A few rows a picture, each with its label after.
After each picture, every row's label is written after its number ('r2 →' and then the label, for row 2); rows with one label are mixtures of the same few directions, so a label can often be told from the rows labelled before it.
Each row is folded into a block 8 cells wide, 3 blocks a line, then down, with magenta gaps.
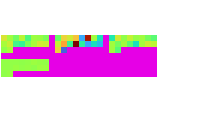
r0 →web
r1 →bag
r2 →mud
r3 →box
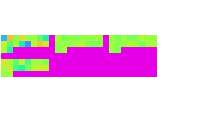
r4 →mud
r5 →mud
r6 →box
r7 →web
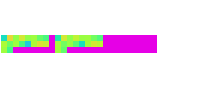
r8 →mud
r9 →mud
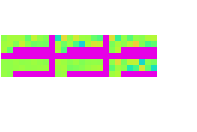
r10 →bag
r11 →mud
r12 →mud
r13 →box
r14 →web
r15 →box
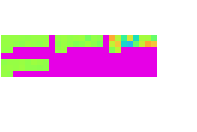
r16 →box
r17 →box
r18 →web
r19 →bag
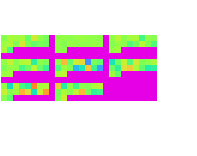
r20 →bag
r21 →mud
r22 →box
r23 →box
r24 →box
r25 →web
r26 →box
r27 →mud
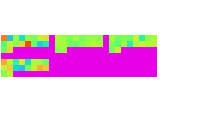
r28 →mud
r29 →web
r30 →bag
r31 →web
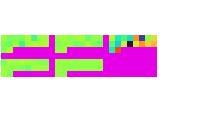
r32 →bag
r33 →box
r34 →bag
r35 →mud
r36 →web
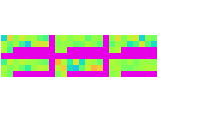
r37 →mud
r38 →box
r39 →box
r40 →mud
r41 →web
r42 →web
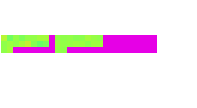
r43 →mud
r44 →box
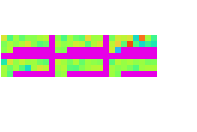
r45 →mud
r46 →box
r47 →bag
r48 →mud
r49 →web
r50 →mud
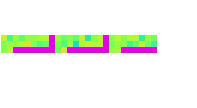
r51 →mud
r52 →bag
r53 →box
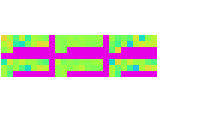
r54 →web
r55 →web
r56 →bag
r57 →mud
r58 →mud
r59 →mud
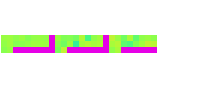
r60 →web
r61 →bag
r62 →web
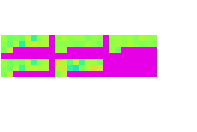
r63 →bag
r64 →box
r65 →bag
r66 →bag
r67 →web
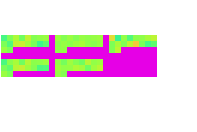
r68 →web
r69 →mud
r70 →mud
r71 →web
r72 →box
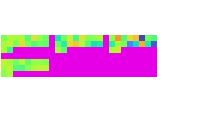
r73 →bag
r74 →web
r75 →box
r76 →web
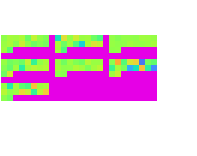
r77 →bag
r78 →mud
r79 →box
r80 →bag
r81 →box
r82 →box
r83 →box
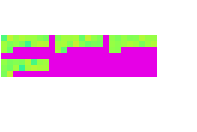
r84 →mud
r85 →bag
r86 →box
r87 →bag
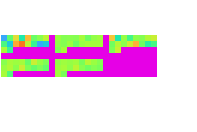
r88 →web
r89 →bag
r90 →mud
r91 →bag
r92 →bag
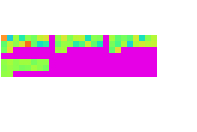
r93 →mud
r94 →box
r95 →bag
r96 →box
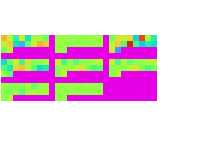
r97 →web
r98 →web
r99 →bag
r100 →web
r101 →mud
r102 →mud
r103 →bag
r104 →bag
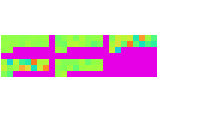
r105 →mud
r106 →web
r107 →bag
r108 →box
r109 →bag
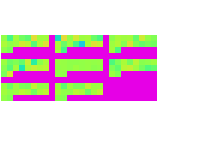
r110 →box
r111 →mud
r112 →bag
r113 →bag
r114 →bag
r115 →web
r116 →box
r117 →box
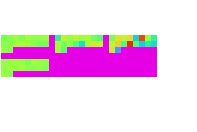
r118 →web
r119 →mud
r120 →bag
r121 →bag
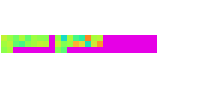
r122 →web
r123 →box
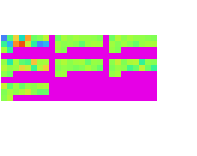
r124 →web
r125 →mud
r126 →mud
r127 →box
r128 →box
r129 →box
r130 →mud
